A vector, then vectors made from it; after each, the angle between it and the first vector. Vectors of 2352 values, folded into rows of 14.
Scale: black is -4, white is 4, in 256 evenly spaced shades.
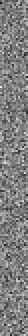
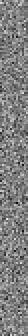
partly opposed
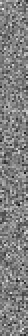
nearly opposite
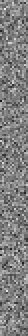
orthogonal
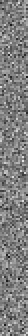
nearly parallel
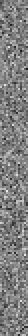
partly aligned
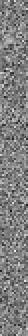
orthogonal
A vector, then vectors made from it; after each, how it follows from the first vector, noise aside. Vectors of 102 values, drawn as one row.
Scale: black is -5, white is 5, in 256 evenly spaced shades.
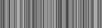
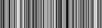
scaled up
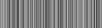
sign-scrambled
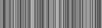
wrapped around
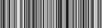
scaled up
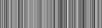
sign-scrambled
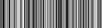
scaled up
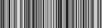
scaled up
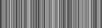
wrapped around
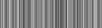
sign-scrambled
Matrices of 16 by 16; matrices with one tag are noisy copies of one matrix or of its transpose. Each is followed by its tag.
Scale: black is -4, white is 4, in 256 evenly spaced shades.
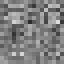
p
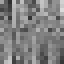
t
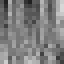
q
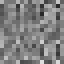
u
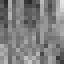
q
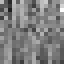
t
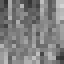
q
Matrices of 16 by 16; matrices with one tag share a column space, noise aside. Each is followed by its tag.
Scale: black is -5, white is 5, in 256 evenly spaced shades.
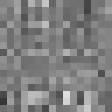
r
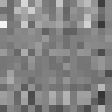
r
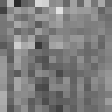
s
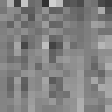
s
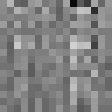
s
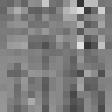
s
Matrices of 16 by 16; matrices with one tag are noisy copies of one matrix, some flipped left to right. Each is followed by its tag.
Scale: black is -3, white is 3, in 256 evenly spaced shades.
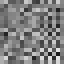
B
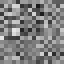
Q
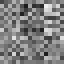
Q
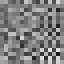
B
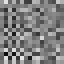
B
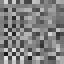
B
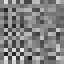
B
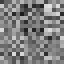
Q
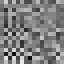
B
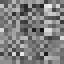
Q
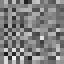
B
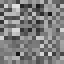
Q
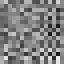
B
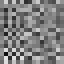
B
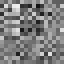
Q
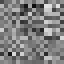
Q
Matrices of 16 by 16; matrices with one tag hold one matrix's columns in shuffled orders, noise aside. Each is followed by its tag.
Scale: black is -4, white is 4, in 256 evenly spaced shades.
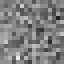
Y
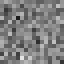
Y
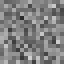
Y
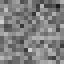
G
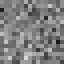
Y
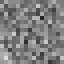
Y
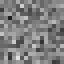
Y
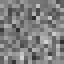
Y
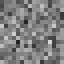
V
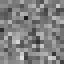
Y
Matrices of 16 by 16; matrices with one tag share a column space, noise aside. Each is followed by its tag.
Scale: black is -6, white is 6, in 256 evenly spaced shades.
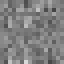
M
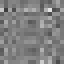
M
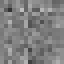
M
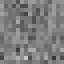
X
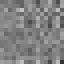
M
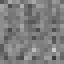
X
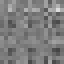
M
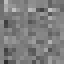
M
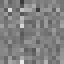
M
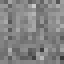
X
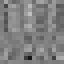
X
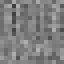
X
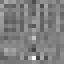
X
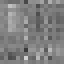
X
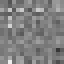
M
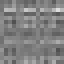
M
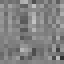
X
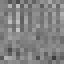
X
